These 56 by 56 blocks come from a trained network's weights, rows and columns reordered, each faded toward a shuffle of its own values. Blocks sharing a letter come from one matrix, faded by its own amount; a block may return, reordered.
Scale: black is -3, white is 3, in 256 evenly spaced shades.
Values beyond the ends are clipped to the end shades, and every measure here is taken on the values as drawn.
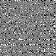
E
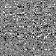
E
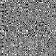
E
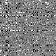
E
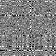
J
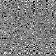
E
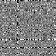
J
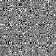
E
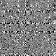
E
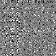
E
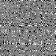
E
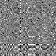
J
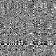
J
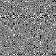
E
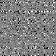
E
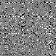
E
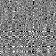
J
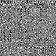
E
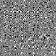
E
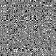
E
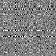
J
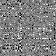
E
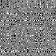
E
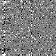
E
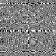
J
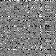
E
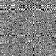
J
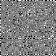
E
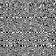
J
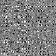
E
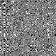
E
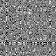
J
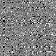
E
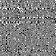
E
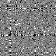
E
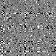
E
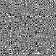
E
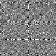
J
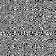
E
